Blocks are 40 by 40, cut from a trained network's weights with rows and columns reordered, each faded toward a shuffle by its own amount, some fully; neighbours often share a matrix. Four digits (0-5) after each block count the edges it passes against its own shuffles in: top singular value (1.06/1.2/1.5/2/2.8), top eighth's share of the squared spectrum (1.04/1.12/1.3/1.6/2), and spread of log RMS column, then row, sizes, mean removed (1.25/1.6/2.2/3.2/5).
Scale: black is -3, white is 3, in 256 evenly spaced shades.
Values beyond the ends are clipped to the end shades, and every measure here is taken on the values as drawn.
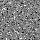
0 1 0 0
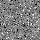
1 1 0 0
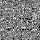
3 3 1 2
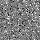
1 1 0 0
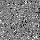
0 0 0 0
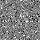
2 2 0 1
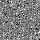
1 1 0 0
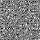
3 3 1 2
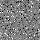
0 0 0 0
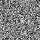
2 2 0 0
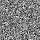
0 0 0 0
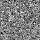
0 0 0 0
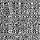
3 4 0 3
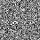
2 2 0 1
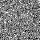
1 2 0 0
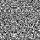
3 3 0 1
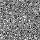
2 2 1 0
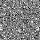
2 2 0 1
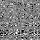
3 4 0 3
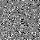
2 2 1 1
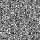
2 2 0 1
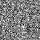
2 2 0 1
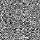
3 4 2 2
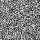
1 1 0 0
